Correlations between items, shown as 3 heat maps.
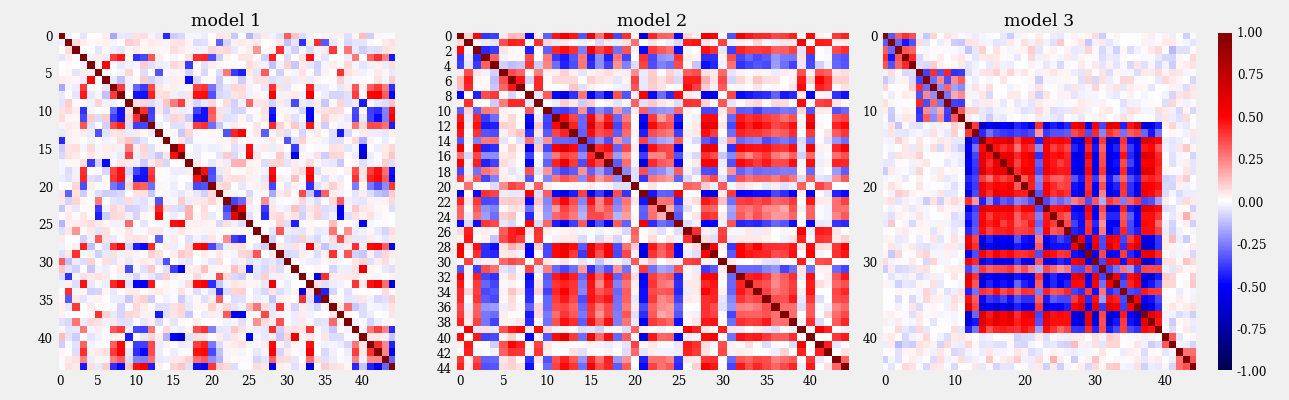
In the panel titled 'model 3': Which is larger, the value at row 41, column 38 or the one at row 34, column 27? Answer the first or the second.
the first
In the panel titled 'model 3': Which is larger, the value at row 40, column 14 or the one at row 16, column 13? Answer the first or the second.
the first
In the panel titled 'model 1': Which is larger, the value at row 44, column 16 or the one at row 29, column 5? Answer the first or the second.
the first
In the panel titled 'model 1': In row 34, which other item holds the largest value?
1
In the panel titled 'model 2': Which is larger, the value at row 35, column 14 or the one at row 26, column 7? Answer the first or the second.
the second
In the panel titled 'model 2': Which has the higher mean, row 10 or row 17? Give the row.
17
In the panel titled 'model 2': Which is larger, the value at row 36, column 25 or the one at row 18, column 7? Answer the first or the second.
the second
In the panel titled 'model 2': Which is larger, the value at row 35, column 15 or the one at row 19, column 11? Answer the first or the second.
the first
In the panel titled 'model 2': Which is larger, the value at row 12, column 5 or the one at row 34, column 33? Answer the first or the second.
the second
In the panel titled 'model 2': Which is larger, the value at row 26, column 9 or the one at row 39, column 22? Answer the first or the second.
the first
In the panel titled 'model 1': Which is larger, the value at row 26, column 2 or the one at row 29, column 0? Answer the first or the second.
the first
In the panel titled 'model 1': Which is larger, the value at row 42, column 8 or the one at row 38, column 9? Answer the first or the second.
the first
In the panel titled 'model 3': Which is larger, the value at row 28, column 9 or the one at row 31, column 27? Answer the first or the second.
the first
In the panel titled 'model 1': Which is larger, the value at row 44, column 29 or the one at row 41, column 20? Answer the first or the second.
the first
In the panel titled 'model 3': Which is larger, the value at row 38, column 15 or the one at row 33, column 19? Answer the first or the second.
the first
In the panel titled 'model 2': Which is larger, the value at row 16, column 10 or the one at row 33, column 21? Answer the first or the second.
the first
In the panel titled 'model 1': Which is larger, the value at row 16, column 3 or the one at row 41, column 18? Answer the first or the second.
the second
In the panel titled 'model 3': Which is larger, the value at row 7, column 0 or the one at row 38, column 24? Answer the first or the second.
the second
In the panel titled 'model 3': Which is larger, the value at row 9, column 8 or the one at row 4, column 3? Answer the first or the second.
the second
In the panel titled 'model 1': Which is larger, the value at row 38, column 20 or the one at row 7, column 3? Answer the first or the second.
the second
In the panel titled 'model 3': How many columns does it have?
45
